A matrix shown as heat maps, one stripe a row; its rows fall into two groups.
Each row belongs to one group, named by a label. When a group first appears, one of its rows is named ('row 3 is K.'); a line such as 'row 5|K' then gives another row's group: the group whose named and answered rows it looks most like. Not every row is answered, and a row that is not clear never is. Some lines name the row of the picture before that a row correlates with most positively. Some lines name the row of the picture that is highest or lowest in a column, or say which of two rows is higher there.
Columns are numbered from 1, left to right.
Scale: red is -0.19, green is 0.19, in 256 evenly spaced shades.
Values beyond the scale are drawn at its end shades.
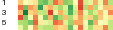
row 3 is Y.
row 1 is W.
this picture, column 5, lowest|5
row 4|Y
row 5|W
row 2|Y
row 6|W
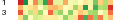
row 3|Y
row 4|Y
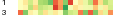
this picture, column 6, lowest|3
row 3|Y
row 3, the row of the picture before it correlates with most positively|4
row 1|W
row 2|W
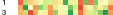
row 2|Y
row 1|Y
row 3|Y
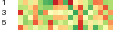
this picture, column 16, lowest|1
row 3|Y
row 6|Y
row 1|W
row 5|Y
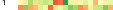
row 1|W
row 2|Y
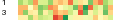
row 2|Y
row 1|W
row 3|Y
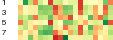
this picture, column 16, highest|5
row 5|Y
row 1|Y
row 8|W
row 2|W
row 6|W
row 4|W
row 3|W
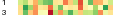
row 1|W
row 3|Y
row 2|Y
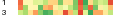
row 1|Y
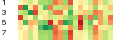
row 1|W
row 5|Y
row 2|Y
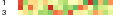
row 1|Y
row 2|Y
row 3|W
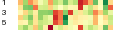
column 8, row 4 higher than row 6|No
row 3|W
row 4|W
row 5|W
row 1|Y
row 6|Y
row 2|Y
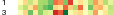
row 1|W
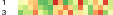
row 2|W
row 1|W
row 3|W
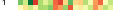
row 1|W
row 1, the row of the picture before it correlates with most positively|3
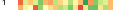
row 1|Y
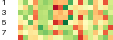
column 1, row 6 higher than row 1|No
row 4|W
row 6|Y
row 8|Y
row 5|W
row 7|W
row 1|W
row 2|W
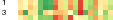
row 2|W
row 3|Y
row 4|W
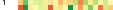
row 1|Y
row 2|Y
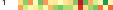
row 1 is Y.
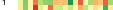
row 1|W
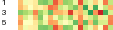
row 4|Y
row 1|W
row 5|Y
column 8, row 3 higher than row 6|Yes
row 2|Y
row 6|W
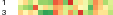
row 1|W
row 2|W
